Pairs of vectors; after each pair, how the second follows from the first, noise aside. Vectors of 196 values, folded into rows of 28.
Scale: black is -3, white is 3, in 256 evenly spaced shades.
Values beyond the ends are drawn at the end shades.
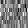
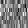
copied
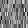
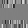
partly zeroed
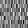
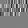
partly zeroed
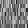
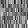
wrapped around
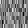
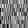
wrapped around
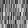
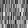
copied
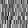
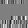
partly zeroed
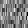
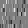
partly zeroed
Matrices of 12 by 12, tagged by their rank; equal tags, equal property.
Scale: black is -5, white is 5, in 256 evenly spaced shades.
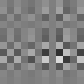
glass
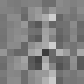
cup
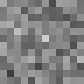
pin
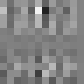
cup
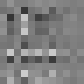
cup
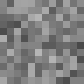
pin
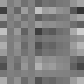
glass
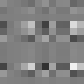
glass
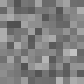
pin
